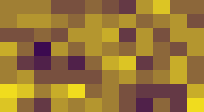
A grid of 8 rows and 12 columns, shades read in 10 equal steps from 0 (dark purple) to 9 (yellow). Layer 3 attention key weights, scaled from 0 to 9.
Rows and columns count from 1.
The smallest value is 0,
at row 4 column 3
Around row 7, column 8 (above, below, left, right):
6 3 5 2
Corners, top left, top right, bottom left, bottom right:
5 4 8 9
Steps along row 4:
down down up down up down down up down down up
